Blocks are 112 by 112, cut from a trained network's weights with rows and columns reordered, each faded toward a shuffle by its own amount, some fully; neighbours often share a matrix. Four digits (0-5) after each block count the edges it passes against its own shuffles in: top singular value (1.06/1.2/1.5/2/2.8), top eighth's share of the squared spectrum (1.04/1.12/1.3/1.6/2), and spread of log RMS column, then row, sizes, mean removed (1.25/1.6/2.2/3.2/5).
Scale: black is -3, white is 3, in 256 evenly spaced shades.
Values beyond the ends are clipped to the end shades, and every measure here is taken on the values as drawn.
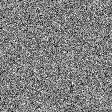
0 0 0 0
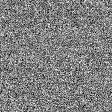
1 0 0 0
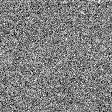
0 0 0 0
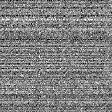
5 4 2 3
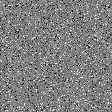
2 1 0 1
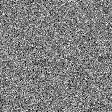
0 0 0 0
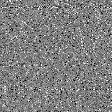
3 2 0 2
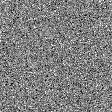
2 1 0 0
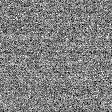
2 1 0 0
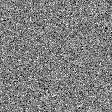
0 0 0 0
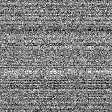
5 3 2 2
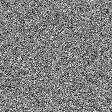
0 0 0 0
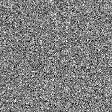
2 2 1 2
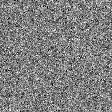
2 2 0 1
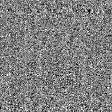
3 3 1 2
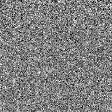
3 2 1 2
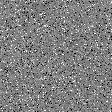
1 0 0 0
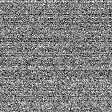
4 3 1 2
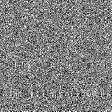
4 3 1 2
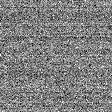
3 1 0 0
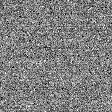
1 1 0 0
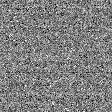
2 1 0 0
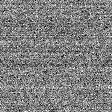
3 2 0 0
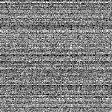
5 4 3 3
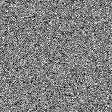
1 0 0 0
